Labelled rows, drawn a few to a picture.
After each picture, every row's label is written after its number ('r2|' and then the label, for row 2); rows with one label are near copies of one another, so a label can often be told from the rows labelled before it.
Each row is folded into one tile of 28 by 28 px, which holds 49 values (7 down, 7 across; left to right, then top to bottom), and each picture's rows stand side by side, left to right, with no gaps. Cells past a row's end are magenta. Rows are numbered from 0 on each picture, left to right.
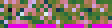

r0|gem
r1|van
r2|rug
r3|rug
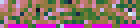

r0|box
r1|gem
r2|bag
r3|rug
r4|van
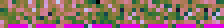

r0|rug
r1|box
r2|box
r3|bag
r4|gem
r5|rug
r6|gem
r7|gem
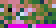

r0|gem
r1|bag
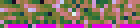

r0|bag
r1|bag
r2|van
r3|rug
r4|box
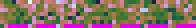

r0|bag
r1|box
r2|box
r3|bag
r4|rug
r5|bag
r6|rug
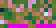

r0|rug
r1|van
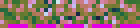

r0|rug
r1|van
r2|box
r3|box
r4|rug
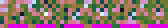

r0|box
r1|van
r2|gem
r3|van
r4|gem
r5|van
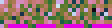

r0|box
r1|gem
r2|van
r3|gem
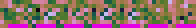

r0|rug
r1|gem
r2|gem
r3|gem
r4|gem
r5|rug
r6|box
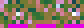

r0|van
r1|rug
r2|van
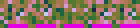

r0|gem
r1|van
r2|rug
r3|gem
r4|gem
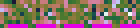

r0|bag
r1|gem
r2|rug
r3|gem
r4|van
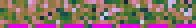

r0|rug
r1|box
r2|rug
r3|gem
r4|bag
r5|rug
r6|van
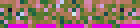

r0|gem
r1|rug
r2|van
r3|box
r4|gem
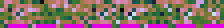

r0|gem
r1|bag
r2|rug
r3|gem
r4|gem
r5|bag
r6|gem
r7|van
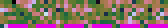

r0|bag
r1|van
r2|rug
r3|bag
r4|gem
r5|gem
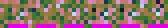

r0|gem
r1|rug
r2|van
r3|gem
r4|gem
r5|van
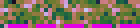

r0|bag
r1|van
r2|rug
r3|bag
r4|bag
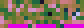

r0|rug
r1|bag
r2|gem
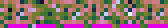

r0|gem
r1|bag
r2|gem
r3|gem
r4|van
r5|gem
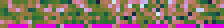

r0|rug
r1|rug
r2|bag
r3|bag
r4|box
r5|van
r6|box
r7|bag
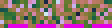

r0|rug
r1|van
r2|box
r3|gem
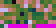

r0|bag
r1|rug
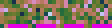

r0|bag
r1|gem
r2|rug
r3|van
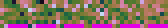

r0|bag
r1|bag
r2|rug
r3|van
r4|rug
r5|box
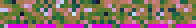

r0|bag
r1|van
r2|van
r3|bag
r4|gem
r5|gem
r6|rug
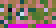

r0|gem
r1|rug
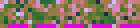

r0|van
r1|rug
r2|box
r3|bag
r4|box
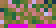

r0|rug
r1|van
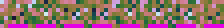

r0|box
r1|van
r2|gem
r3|gem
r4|van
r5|van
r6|gem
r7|box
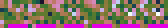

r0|rug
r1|bag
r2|van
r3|rug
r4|van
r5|van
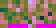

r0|rug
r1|box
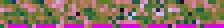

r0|bag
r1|bag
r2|box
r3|rug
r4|gem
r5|van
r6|bag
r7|rug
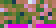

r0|bag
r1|box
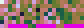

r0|box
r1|gem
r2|rug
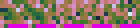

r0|rug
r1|rug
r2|box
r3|box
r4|van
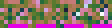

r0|gem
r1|rug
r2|gem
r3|van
